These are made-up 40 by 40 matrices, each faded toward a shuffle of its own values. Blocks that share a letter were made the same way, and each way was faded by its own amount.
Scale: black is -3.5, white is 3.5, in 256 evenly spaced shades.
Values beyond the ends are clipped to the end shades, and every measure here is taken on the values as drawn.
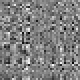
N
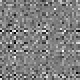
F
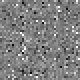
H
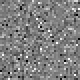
H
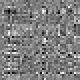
N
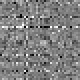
F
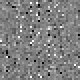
H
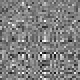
N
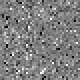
H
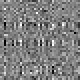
N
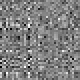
F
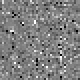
H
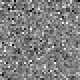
H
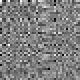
N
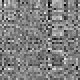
N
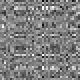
N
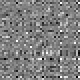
F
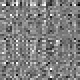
F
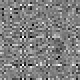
F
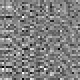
F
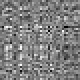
N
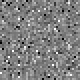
H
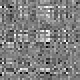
F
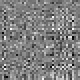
N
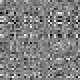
F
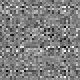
N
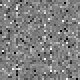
H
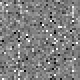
H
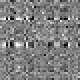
F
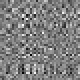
N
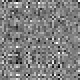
N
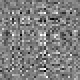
F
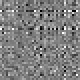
F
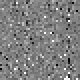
H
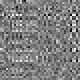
N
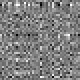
F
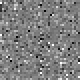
H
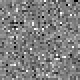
H
